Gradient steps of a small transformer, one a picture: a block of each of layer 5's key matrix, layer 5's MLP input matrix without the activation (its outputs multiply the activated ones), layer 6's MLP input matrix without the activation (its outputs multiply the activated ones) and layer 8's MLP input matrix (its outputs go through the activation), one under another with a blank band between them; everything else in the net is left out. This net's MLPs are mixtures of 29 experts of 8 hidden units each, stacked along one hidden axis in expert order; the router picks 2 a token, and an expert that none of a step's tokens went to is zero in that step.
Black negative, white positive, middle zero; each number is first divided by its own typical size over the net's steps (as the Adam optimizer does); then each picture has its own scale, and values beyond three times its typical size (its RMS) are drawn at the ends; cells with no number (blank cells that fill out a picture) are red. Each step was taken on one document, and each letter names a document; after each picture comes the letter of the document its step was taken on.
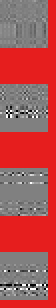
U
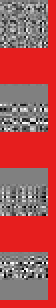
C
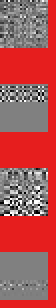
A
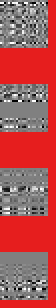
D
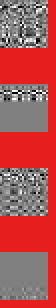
A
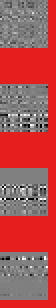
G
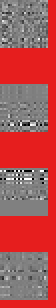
G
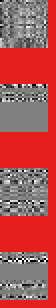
A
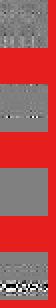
U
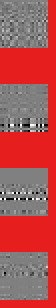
G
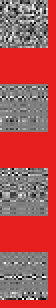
D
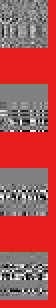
C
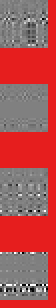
U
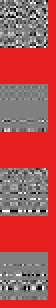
A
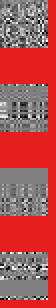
C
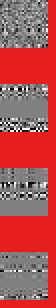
C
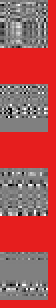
U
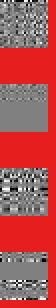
A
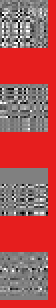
G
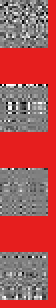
D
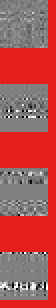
U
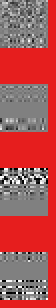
D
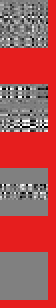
G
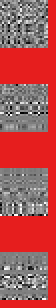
D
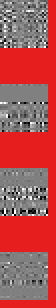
G
